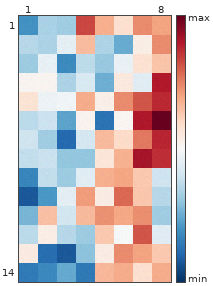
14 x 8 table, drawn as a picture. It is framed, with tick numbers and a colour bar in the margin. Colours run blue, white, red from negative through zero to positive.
There is an overall slope up to the right. Overall the values sit about 50% of the way up the scale. The middle right is the ninth with the highest average.
